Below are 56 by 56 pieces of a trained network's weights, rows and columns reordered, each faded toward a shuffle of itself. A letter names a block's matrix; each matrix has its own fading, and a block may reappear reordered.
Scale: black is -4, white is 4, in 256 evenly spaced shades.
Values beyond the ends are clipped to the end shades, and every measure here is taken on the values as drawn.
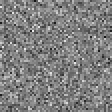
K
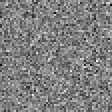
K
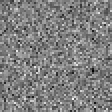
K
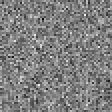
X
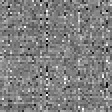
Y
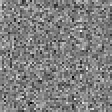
X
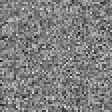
X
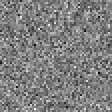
K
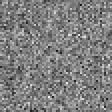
X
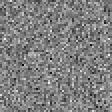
K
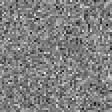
K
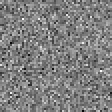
K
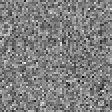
X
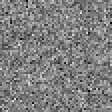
K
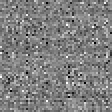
Y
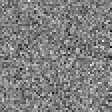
K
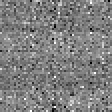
Y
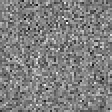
K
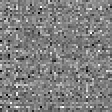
Y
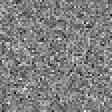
K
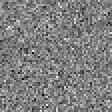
K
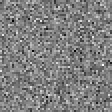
K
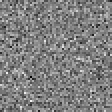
K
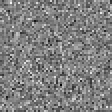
K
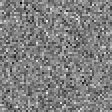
K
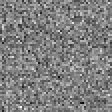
X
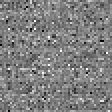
Y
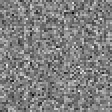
X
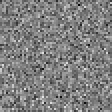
X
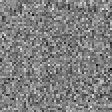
X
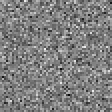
K
